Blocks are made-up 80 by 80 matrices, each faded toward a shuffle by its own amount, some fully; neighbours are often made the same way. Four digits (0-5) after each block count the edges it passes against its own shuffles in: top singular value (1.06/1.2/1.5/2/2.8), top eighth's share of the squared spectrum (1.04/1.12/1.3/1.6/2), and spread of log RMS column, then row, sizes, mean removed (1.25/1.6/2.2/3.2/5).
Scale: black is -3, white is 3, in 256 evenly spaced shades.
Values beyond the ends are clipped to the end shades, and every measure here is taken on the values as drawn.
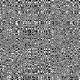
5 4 3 3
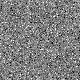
2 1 0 0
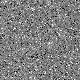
1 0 0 0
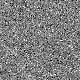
2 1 0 0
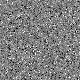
0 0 0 0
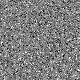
1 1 0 0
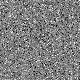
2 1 0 0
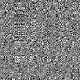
4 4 2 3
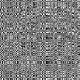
5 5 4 4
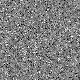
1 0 0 0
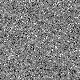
2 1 0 0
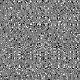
4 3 2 2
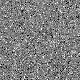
2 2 0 0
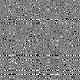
5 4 2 3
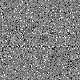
3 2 0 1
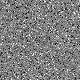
0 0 0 0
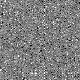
3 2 1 0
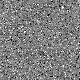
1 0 0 0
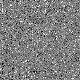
2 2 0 1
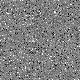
2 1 0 0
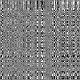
5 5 4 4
